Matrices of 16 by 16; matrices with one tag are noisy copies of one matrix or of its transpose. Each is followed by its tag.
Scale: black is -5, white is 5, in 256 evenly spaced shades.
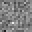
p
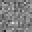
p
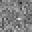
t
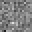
p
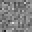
p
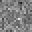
t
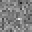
t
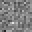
p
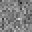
t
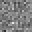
p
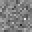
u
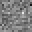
p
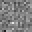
p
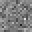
u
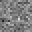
t
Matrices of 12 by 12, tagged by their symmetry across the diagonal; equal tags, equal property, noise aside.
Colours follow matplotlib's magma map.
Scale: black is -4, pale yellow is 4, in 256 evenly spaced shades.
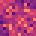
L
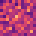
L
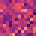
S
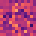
S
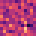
S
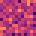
L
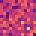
L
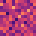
S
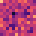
L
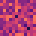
L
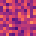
S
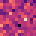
S
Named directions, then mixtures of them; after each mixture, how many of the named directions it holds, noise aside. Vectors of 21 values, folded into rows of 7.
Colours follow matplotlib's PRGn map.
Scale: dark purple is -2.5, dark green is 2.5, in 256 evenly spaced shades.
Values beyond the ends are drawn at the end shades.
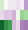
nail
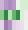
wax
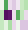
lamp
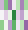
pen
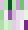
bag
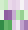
two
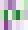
one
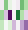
three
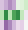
one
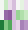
two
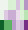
two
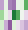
three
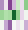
two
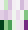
two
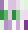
three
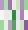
one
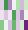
one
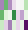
three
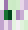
one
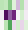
three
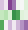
three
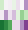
one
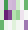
two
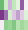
two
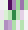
three
